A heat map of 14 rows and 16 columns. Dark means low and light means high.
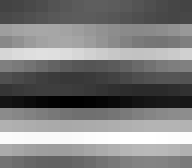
The centre is the ninth with the lowest average. Stripes running across repeat 2 times from top to bottom. The bottom right is the ninth with the highest average. The grain runs across in streaks.
